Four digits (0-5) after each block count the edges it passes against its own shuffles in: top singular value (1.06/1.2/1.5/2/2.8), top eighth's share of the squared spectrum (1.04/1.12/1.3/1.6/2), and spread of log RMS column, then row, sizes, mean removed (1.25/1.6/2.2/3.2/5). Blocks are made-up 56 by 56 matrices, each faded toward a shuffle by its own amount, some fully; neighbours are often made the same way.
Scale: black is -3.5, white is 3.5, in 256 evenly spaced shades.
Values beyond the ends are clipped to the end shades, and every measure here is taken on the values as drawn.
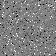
0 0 0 0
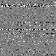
3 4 0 3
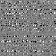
4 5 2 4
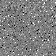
1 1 0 0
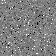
0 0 0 0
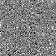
3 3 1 1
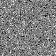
1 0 0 0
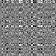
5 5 3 3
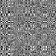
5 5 3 3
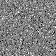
0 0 0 0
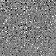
3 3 1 2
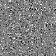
3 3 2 1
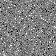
0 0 0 0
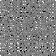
4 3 1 2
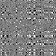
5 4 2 3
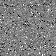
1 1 0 1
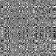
4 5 3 3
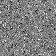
1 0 0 0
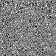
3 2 0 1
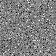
1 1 0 0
